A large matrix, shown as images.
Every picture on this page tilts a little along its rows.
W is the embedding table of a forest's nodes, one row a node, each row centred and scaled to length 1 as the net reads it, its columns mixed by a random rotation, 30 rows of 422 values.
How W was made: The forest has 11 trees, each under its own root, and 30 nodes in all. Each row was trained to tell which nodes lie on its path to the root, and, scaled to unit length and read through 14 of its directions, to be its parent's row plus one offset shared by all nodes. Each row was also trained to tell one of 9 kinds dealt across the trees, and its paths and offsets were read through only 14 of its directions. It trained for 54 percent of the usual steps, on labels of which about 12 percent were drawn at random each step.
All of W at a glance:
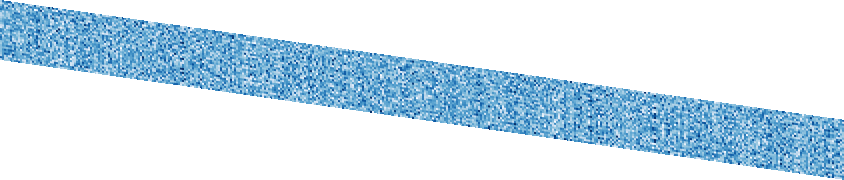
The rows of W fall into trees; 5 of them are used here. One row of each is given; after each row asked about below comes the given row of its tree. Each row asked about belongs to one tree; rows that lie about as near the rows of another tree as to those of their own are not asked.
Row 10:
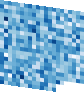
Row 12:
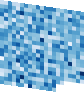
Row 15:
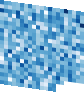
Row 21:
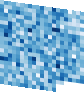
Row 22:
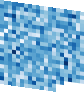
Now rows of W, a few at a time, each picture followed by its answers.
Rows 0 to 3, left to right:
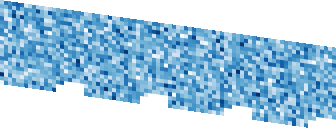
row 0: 22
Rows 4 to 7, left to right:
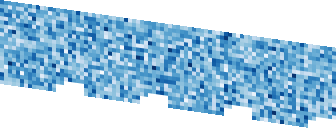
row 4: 15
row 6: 21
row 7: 12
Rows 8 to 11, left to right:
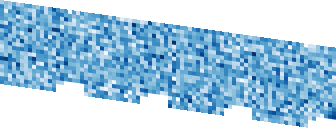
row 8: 21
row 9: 22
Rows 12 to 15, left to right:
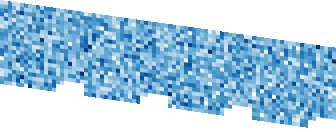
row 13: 21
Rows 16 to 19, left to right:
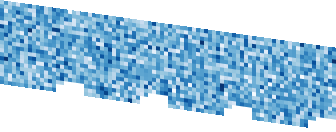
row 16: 21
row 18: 15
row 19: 15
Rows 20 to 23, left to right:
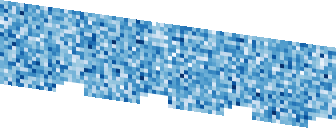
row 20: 12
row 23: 12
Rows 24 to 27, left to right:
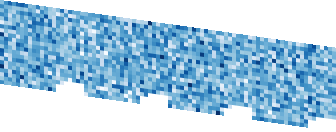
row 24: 10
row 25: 22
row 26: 10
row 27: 21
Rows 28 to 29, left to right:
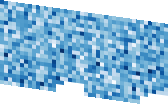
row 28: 15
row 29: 22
